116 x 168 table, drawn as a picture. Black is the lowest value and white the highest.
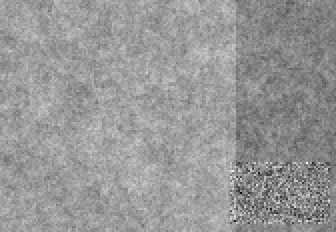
Odd patch: rougher, in the bottom right. Roughest part: bottom right. Seam: vertical, 70% of the way across, the left part higher. Average level on the scale: 60%.
